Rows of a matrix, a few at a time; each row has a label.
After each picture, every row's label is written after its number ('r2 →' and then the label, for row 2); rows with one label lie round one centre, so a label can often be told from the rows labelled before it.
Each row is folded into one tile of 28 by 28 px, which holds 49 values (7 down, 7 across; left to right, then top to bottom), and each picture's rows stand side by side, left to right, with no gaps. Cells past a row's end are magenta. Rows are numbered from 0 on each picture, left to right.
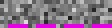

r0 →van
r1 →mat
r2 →van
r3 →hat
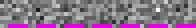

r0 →van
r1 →hat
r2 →hat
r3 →mat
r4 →hat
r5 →van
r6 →hat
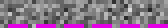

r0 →hat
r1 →mat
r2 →hat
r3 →mat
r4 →van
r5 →hat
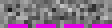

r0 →hat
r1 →mat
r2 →mat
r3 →hat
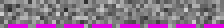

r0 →hat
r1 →van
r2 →hat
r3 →van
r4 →mat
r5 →mat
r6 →van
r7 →hat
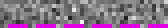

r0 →mat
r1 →mat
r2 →van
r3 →mat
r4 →hat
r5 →van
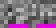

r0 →hat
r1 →mat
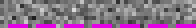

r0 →van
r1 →mat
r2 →van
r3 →mat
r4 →mat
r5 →mat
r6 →hat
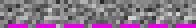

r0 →hat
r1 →hat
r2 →van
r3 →mat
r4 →hat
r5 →hat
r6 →hat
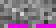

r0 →mat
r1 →mat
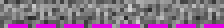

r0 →mat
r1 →mat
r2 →mat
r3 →mat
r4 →van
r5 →hat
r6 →mat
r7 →mat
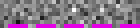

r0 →mat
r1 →van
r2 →van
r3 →van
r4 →mat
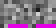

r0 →mat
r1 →hat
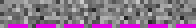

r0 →van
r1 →hat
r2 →van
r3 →hat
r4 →van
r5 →hat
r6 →van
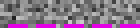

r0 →hat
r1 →hat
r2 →van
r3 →hat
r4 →van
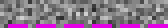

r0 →hat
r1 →van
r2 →mat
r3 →hat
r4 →mat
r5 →van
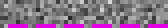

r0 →mat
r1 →hat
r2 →van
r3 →van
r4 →hat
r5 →hat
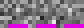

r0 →van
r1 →van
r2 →mat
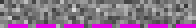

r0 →van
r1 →mat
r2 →van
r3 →mat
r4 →mat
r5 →mat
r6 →hat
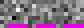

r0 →van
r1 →mat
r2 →hat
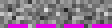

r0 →hat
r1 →van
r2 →hat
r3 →mat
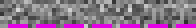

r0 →van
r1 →mat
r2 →mat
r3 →van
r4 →van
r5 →mat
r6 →mat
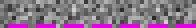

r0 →hat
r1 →hat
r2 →van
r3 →van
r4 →hat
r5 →van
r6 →hat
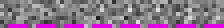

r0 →hat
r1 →mat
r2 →mat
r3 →van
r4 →van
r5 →van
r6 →hat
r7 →hat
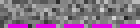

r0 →mat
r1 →mat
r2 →van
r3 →van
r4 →van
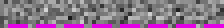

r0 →mat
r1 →van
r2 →van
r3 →hat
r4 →hat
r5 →hat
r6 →hat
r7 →van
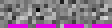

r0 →hat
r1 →hat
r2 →mat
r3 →hat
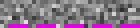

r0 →van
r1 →mat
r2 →van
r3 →mat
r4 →hat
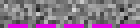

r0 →mat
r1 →hat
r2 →van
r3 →mat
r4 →hat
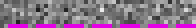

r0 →mat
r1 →hat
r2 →hat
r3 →van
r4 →mat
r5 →van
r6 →van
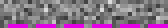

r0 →mat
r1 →van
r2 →mat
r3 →van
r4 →mat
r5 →hat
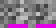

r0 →hat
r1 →hat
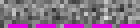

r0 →mat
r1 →mat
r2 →mat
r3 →hat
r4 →hat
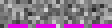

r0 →mat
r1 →van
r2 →van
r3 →hat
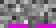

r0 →van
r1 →mat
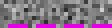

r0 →mat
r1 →mat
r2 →hat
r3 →van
